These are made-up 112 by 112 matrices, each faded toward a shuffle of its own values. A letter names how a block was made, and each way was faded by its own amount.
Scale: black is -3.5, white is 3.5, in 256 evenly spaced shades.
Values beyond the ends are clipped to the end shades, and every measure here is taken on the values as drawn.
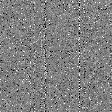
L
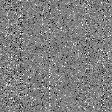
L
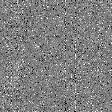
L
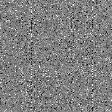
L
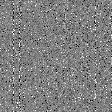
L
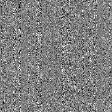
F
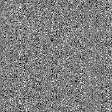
F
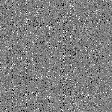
L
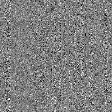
F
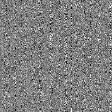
F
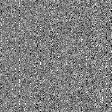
F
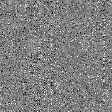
L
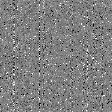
L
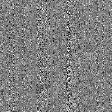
F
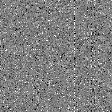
L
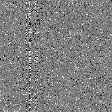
L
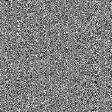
F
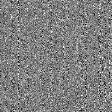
F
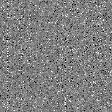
L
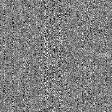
F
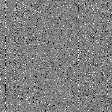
L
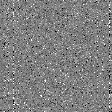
L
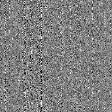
F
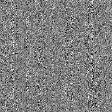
F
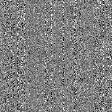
F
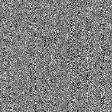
F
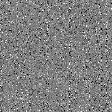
L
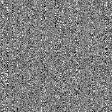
F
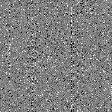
L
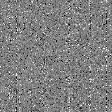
L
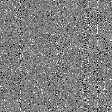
L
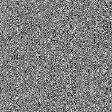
F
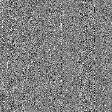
F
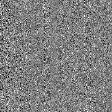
F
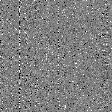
L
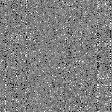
L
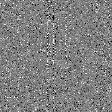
L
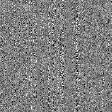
F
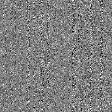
F
